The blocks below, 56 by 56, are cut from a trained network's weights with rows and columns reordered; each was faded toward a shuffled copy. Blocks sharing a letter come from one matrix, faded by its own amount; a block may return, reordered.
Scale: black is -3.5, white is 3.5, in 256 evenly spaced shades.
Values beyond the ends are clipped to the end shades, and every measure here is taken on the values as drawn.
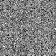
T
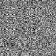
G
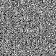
T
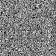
T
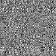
G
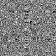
G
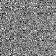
G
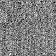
T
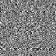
G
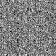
T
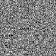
G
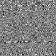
G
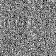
T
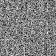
T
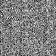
T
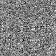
T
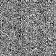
T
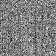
T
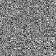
G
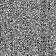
T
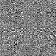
G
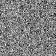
T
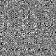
G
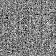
T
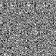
G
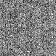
T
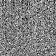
T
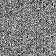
T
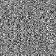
G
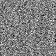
T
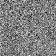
T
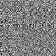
G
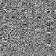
G
